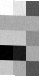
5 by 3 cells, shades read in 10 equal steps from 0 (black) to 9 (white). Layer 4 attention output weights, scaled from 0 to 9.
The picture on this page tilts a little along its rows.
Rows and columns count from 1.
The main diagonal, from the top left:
9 6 5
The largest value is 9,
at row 1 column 1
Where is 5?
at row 3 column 3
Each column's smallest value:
0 1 3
